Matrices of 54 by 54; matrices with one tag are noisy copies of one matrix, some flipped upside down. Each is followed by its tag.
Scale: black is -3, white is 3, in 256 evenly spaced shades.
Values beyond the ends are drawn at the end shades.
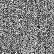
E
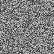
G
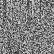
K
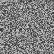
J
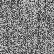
E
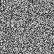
G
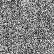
E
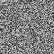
J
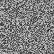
J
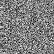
J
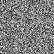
G
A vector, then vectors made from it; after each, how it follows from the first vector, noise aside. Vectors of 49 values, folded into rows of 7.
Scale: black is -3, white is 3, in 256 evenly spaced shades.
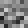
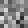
sign-scrambled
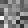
sign-scrambled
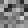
reversed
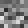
negated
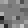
partly zeroed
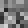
sign-scrambled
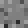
partly zeroed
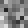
sign-scrambled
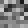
reversed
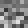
negated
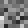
sign-scrambled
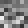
negated
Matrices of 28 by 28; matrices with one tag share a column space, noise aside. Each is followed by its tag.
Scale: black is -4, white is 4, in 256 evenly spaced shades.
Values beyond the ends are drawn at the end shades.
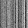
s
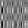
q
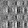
q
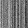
s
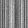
s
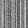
s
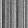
s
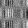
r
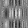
r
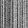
s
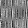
r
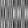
r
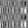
q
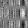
r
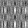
q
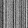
s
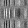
r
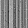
s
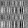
q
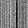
s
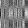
r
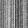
s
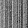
s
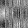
r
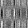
r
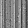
s
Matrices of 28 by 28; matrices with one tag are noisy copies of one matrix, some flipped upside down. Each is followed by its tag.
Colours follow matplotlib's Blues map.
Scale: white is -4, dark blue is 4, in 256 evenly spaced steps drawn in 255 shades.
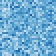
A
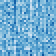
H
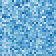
A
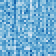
H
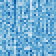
H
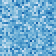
A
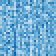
H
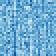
H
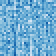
H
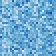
A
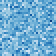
A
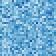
A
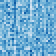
H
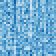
H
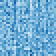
H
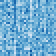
H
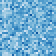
A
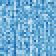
H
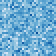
A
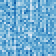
H
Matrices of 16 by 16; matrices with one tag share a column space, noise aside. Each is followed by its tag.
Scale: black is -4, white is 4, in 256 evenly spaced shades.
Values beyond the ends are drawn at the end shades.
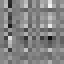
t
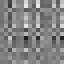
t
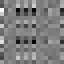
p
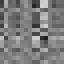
t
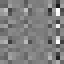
p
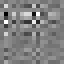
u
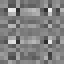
p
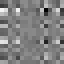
p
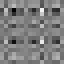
p
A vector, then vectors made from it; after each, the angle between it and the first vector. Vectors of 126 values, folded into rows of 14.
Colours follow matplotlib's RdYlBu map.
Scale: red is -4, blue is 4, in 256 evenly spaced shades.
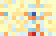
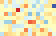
orthogonal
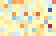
orthogonal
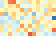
partly aligned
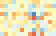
nearly parallel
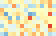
partly aligned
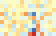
nearly parallel
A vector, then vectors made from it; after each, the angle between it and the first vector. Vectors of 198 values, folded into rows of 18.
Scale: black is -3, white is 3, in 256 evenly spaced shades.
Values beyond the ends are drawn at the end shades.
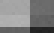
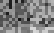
partly opposed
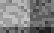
nearly parallel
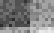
nearly opposite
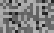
orthogonal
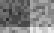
nearly opposite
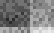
nearly opposite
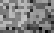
partly aligned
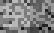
partly aligned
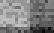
nearly parallel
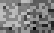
partly aligned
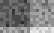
nearly opposite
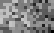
partly aligned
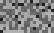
orthogonal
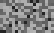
orthogonal
